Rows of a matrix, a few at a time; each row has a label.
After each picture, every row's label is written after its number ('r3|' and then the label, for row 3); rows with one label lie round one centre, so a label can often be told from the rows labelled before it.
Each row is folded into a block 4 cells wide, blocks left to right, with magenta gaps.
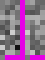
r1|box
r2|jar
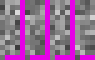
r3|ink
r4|jar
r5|ink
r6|jar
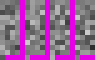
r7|jar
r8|ink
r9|ink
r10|box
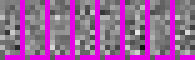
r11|box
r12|jar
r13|jar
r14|ink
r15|jar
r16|box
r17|jar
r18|box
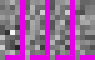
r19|box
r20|ink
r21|ink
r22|jar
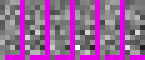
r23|ink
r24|box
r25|jar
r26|box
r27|ink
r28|box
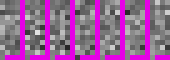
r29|jar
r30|box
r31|box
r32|jar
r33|ink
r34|jar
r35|ink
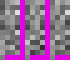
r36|ink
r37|ink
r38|ink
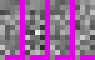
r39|jar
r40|box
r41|jar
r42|ink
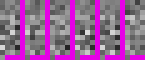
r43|box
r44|jar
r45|jar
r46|box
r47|box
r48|jar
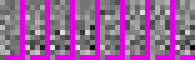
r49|jar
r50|box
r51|box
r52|box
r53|jar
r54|ink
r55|ink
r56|box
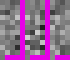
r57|jar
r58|box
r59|jar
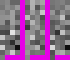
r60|box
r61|ink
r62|box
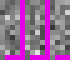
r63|jar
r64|box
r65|ink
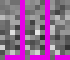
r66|box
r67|box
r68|jar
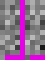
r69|ink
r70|ink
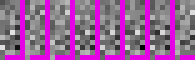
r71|box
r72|ink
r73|ink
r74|box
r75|box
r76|box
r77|box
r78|ink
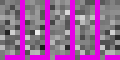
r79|box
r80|box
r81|ink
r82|jar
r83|box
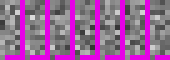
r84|ink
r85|jar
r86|jar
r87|box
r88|ink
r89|ink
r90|jar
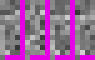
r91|jar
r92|ink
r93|jar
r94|jar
